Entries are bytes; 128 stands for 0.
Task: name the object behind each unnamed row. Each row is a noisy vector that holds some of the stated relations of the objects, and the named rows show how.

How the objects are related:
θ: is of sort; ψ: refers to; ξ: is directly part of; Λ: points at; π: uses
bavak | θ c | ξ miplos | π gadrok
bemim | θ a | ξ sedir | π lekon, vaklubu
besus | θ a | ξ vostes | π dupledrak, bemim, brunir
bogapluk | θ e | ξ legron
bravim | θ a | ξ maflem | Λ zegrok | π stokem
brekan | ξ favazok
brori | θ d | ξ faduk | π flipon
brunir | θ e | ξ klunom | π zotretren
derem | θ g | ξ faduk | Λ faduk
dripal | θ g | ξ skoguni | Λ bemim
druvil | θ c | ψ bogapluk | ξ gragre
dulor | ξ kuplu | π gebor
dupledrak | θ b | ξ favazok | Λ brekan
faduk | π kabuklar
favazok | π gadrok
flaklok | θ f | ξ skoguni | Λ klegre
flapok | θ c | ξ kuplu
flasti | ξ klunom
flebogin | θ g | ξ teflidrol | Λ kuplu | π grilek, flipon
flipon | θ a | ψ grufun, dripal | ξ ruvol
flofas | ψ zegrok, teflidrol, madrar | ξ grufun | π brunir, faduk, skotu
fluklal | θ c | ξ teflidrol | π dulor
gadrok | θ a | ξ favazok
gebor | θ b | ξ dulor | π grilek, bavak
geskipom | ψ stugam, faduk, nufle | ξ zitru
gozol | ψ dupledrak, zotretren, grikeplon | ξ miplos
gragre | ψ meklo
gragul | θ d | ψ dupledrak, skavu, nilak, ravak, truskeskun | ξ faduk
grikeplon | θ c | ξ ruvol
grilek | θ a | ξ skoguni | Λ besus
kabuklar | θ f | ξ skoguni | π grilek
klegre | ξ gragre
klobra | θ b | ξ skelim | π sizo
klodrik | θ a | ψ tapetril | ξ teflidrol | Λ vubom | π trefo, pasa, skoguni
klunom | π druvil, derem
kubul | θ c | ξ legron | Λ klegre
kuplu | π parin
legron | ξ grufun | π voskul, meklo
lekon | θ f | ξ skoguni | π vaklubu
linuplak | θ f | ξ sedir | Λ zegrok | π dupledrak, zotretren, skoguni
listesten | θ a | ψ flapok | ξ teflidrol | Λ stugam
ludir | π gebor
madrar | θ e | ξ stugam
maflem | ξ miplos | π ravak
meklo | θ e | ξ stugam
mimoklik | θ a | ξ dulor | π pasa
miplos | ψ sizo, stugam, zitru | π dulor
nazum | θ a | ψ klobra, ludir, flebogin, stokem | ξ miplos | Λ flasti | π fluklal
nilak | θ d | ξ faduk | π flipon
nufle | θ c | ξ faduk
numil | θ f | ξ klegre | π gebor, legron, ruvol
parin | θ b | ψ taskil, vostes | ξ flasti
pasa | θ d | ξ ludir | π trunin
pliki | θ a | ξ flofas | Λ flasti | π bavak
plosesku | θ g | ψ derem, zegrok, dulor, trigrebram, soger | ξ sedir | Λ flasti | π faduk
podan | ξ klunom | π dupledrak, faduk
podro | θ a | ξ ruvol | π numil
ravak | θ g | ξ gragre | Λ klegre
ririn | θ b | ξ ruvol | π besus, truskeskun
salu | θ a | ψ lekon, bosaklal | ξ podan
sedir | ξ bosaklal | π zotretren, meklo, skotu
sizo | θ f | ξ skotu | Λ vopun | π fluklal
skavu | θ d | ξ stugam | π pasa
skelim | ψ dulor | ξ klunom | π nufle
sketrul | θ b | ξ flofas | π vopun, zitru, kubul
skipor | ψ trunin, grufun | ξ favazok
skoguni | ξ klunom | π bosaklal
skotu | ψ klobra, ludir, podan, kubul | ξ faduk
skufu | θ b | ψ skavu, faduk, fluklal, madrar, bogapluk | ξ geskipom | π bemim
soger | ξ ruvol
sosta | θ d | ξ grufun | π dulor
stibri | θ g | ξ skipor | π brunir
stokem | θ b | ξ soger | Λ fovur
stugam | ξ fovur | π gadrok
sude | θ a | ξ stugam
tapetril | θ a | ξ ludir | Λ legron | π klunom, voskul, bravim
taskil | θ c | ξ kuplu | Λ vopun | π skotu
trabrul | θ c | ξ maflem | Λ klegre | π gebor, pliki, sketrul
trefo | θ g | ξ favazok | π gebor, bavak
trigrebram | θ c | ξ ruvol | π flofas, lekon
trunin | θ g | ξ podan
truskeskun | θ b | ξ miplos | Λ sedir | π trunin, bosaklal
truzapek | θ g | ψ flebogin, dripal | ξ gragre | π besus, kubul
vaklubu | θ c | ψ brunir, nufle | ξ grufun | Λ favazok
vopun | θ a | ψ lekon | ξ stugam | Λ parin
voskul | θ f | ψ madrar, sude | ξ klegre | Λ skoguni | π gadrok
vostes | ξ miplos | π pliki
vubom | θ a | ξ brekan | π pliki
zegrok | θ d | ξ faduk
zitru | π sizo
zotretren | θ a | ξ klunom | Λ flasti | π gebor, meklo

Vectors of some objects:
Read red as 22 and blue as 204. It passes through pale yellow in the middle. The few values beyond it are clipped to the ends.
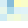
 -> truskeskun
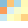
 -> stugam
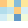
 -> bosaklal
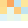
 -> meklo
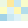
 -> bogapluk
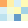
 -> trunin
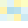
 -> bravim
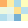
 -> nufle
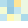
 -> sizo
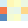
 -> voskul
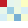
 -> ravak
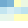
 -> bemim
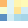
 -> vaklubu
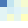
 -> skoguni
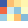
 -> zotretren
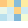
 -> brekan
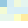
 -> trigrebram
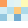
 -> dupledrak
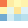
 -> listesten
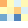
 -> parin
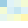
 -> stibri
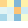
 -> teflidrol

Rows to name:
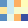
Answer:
plosesku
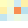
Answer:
madrar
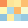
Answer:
vopun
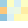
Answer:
miplos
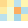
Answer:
sude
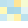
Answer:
taskil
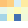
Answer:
salu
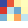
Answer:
pliki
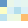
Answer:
sketrul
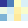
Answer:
flofas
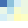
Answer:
faduk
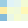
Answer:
skelim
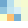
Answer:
lekon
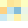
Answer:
flebogin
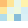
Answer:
grilek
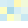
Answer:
linuplak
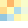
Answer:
truzapek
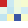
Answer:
flaklok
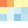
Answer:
dripal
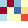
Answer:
gebor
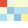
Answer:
kubul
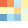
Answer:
skipor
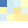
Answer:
skavu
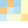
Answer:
favazok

